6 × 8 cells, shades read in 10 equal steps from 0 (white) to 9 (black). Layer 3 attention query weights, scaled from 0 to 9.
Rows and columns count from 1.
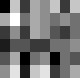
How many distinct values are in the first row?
5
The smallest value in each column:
3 0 5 2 1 2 4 2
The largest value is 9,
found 3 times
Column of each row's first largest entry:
1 3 1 1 3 3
